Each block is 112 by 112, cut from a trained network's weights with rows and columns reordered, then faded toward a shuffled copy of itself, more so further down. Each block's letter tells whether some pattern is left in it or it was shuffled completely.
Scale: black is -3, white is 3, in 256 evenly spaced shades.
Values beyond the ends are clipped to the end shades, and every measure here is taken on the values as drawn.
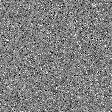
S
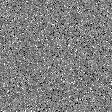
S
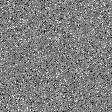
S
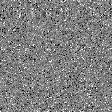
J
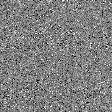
J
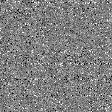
J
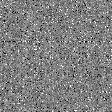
J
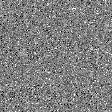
J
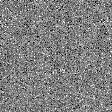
J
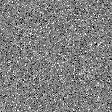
J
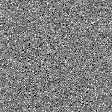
J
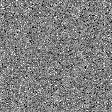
J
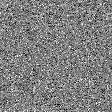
S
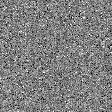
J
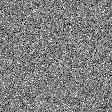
S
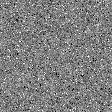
S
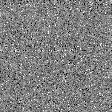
J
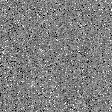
J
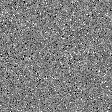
S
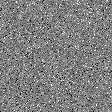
S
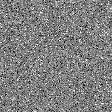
J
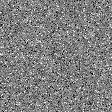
S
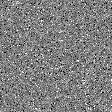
J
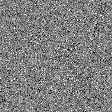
J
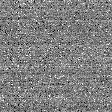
J
